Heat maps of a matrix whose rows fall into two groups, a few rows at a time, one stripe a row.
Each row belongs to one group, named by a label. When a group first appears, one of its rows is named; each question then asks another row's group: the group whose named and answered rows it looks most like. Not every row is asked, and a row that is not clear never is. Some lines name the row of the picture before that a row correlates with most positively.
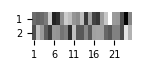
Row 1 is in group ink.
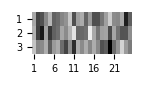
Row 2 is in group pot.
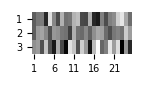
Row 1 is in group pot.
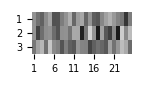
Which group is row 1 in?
ink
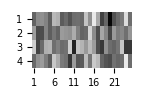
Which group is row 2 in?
pot
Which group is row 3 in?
ink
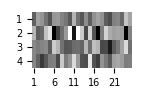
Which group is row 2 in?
ink
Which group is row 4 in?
pot
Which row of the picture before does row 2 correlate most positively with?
3
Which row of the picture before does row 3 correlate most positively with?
1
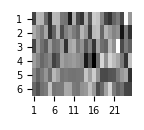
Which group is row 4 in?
ink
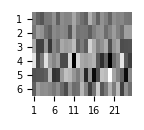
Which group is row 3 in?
pot
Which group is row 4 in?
ink
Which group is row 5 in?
ink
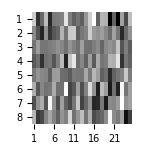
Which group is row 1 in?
pot
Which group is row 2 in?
pot
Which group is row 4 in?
pot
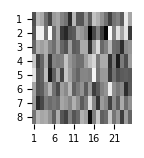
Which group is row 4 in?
pot
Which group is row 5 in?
pot
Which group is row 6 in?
ink
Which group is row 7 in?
pot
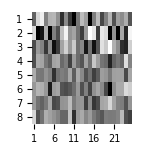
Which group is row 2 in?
pot
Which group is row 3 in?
ink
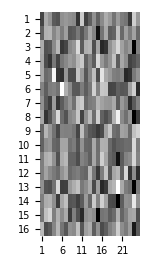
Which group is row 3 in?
ink
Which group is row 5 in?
pot
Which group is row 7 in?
pot
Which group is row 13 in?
ink
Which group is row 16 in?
ink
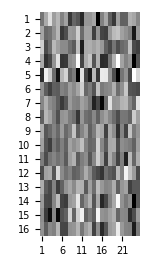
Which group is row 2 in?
ink
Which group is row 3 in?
ink
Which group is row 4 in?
ink
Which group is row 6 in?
pot
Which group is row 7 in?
ink
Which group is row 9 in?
pot
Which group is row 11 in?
pot
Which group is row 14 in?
ink
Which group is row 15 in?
pot
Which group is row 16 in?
ink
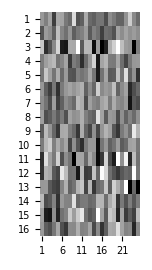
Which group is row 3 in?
ink
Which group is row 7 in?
pot
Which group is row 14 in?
pot
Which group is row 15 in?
pot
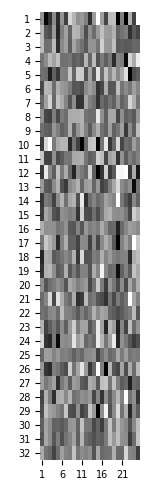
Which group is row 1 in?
pot
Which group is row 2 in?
pot
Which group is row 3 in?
pot
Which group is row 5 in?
pot
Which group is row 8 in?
pot
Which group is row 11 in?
pot
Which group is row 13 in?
ink
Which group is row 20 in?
pot
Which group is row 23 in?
pot
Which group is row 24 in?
pot
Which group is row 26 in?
pot
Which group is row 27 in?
pot
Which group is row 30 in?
ink
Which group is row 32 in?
pot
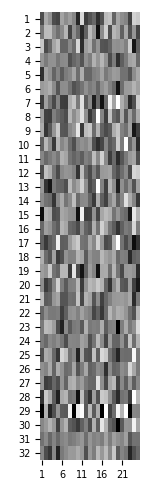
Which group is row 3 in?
ink
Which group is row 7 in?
ink
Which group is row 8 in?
pot
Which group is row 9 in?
ink
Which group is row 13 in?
pot
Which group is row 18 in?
pot
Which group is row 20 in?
ink
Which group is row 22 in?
ink
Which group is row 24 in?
pot
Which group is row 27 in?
pot
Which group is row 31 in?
pot
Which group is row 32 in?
pot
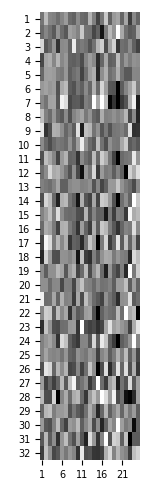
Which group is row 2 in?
ink
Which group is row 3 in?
pot
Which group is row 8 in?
pot
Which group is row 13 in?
ink
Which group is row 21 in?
ink
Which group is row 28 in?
pot
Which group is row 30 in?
ink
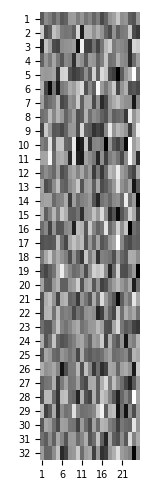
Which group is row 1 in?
ink
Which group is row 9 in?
ink
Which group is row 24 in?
pot
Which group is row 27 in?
pot
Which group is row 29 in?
pot
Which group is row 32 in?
ink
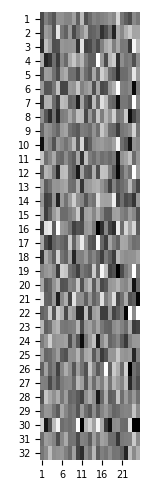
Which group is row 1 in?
ink
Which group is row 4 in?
pot
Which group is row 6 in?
ink
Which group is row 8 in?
pot
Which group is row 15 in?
ink
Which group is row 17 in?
pot
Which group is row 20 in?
ink
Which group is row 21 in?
pot
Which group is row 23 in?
ink
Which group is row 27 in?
pot
